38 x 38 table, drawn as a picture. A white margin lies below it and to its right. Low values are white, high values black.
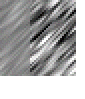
No row or column stands out. The ninth with the lowest average is the bottom right. The left part is calmer, up to a seam about 40% of the way across. The grain runs diagonally up to the right. The halves do not mirror each other.
